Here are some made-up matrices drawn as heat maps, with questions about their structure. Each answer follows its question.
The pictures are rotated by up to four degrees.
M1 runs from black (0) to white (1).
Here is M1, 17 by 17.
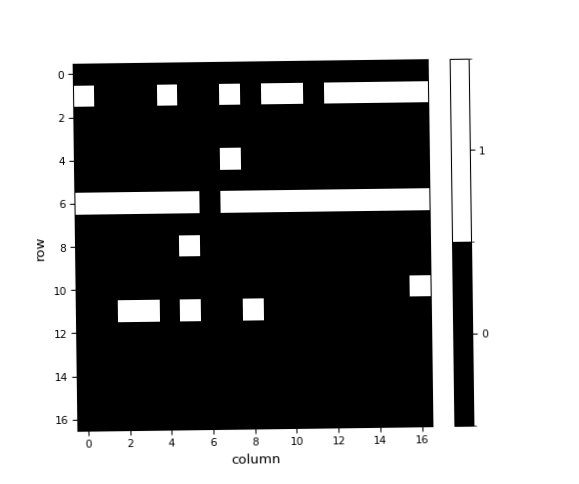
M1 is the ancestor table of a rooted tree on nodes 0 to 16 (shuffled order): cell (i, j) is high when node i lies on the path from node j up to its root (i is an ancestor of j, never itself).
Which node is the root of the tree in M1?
6
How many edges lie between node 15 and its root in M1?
2
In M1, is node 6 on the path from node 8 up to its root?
yes
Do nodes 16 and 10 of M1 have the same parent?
no
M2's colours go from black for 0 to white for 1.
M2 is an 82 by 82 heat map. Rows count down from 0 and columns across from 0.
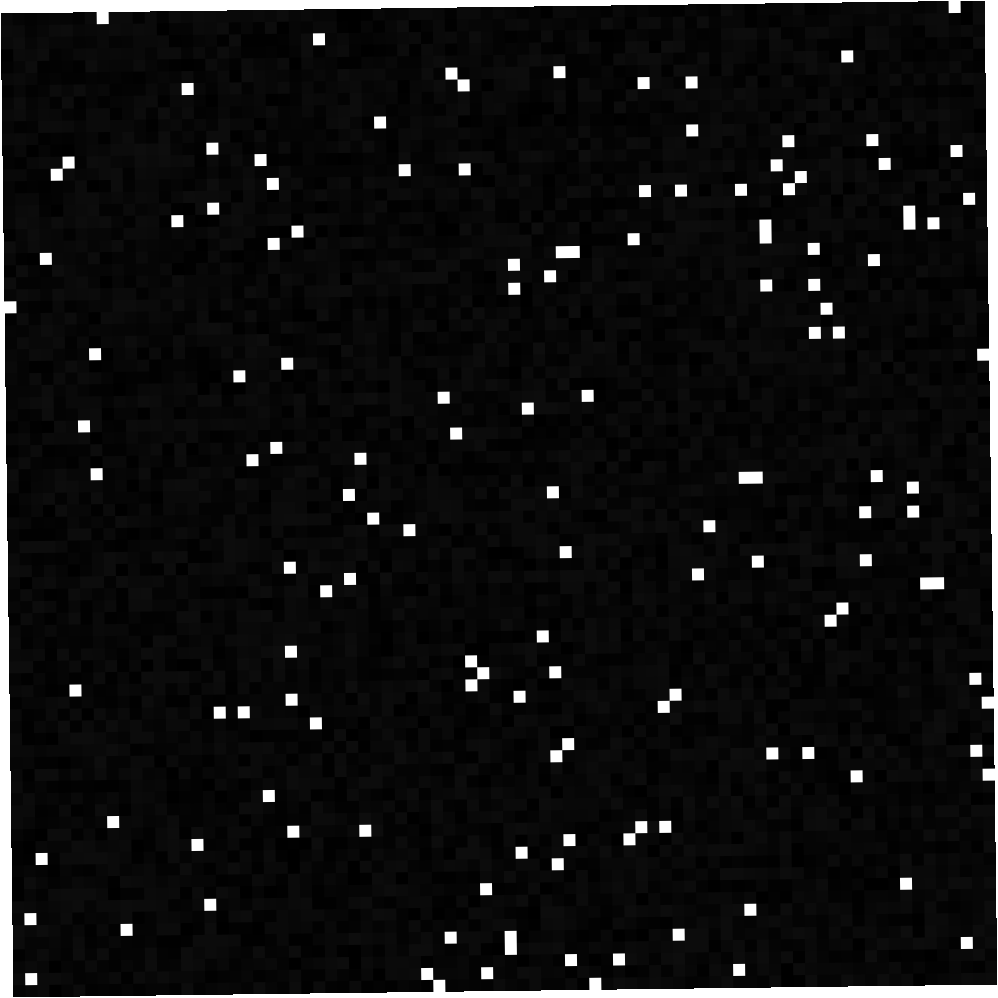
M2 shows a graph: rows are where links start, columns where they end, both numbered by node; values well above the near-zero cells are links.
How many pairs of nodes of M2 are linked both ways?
1
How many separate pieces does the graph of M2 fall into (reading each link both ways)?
2
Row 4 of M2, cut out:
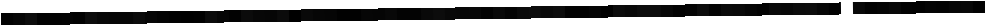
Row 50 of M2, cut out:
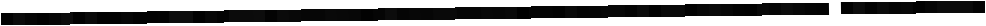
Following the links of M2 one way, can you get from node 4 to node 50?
no
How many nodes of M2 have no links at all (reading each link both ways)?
1
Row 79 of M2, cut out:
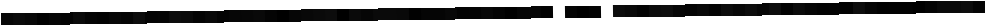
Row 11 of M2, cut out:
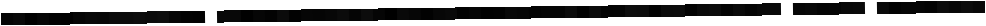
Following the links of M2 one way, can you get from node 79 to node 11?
no
